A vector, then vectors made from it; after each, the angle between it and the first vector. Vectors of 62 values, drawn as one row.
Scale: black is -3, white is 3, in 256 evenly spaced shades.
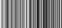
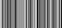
partly aligned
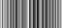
partly aligned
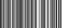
partly opposed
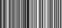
nearly opposite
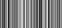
orthogonal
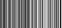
nearly opposite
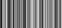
partly opposed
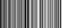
nearly opposite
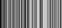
nearly opposite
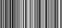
orthogonal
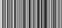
partly aligned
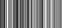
partly opposed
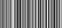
orthogonal
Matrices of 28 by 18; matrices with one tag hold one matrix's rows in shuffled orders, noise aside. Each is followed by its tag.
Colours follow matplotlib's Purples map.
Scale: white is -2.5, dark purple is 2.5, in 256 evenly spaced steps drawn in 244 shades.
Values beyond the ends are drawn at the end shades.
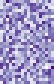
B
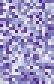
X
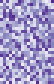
B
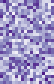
X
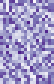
B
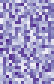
B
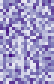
B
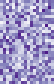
B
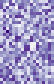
B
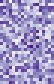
X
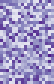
X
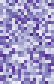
X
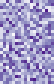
B
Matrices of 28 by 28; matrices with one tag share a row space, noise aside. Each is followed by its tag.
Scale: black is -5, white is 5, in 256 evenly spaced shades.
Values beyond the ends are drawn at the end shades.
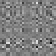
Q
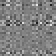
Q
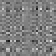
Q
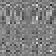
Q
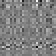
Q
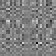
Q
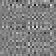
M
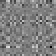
Q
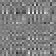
M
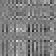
M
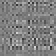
M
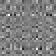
Q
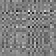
M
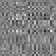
M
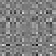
Q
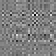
M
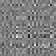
M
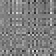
M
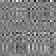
M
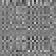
M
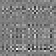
M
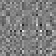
Q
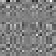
Q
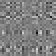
Q
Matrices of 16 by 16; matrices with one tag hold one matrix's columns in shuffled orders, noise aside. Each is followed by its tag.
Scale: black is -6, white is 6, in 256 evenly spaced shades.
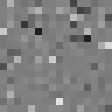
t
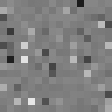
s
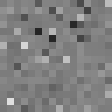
t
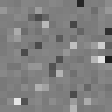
s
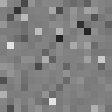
t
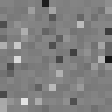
s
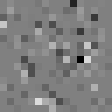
s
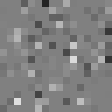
s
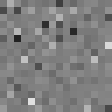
t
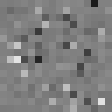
s
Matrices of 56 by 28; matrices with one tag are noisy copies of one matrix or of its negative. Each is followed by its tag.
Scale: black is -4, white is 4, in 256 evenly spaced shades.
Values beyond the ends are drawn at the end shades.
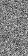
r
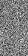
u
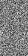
u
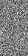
u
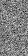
r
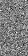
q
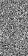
u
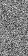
r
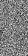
u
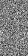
u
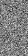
r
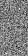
q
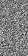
u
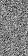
r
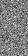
r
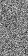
r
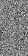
u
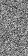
r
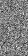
q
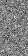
r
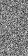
r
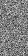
r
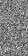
q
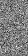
q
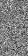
q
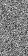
r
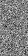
r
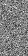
r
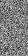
q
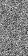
r
